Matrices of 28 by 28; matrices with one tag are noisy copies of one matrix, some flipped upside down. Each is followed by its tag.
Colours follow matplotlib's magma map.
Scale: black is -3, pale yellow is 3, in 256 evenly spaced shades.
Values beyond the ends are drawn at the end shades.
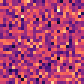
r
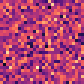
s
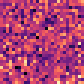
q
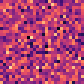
s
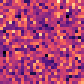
q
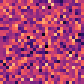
s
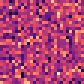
r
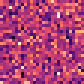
r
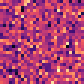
r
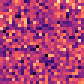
q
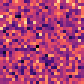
q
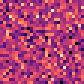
s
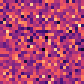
s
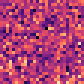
q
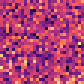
q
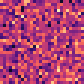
r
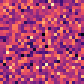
s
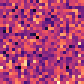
q
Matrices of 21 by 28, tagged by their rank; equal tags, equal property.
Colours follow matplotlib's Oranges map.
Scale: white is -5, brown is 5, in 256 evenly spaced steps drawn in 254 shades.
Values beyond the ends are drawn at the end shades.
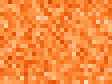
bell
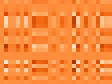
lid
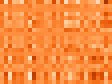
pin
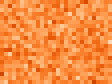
bell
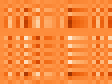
lid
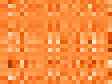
pin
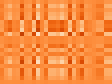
lid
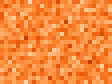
bell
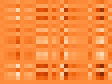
lid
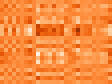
pin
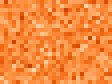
bell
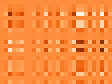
lid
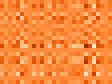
pin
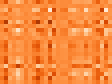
pin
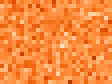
bell
